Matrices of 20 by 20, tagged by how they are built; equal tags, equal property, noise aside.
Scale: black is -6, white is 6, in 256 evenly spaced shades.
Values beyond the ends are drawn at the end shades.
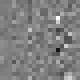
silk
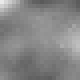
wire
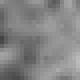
wire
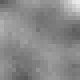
wire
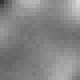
wire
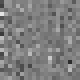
silk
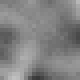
wire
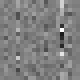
silk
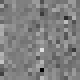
silk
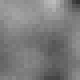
wire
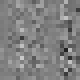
silk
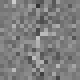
silk
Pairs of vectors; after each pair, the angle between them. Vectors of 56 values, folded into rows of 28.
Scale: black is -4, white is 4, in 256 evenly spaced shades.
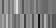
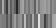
nearly opposite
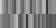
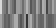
nearly parallel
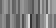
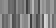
partly aligned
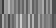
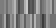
orthogonal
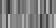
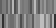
partly opposed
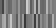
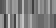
orthogonal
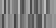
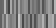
orthogonal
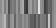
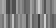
partly aligned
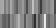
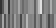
orthogonal
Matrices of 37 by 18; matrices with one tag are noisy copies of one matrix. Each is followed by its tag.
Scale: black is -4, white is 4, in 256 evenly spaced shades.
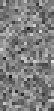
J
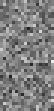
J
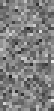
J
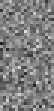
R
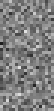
R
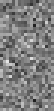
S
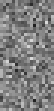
S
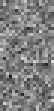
J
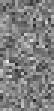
S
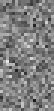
S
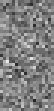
S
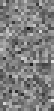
J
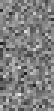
R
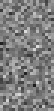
R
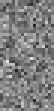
S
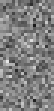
S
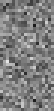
S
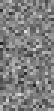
R
